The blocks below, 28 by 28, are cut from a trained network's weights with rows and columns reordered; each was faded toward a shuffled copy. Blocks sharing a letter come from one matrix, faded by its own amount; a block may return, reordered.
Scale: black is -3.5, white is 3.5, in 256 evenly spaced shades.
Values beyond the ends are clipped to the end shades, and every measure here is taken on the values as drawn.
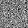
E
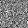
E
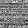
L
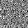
E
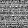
L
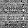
L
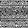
L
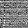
L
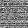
L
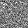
E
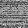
L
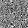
E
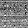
L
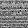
L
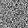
E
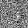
E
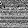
L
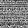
L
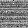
L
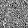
E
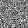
E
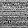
L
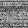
L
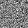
E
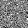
E
